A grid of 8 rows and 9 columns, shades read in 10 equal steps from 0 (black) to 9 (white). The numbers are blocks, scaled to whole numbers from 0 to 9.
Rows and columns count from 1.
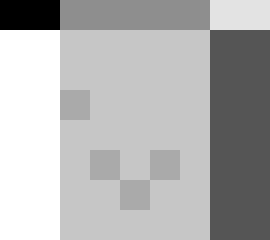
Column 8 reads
8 3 3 3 3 3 3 3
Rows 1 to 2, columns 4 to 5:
5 5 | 7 7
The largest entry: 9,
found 14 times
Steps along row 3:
same down same same same same down same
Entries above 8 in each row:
0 2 2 2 2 2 2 2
